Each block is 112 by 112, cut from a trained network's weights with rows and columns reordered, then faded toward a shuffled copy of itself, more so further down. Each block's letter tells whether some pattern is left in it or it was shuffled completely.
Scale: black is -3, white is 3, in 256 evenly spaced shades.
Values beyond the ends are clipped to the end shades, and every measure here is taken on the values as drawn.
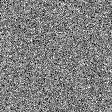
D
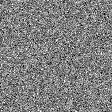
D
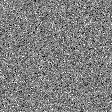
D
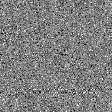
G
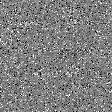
G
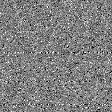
G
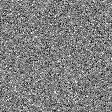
D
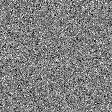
G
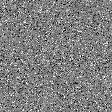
G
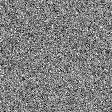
D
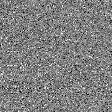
G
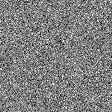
D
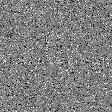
G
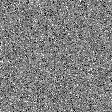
D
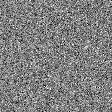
D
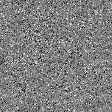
G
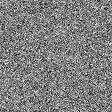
D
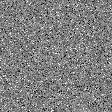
D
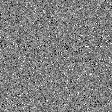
G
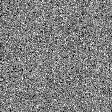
G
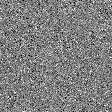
D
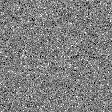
G
